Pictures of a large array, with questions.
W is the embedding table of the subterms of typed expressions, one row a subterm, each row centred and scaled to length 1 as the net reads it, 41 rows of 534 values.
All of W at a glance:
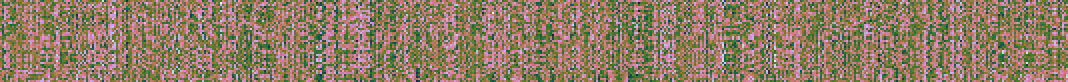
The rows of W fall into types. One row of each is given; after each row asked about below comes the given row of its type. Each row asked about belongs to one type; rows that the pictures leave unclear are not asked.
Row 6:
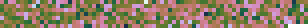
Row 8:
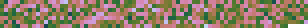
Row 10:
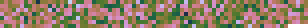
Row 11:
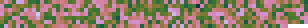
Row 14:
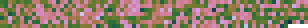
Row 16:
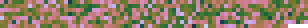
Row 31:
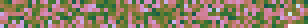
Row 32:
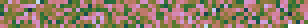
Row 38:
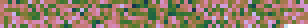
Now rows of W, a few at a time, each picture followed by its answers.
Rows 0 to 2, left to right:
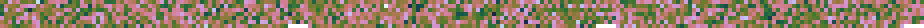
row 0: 32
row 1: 14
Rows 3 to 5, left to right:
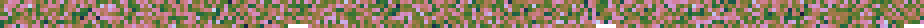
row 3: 8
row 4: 32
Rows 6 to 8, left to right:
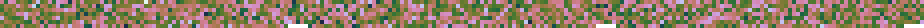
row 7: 11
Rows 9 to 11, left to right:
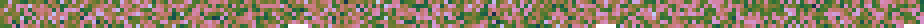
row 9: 14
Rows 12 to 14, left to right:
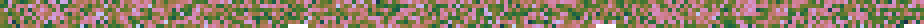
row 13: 16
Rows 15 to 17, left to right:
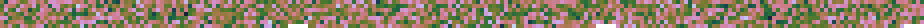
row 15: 8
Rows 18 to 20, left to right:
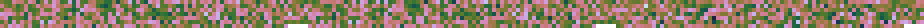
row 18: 31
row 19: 31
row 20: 16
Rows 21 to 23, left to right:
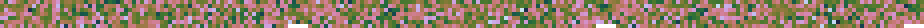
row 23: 10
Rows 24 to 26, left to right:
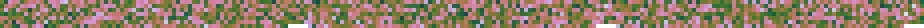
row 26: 31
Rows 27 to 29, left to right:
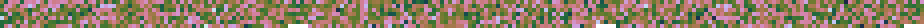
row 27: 8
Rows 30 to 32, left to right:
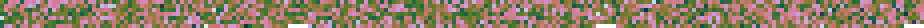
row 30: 8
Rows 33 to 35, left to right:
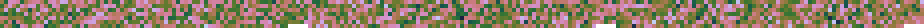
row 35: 38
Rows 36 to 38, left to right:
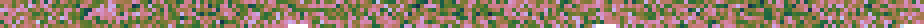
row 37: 38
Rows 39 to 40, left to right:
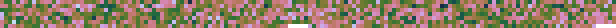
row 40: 10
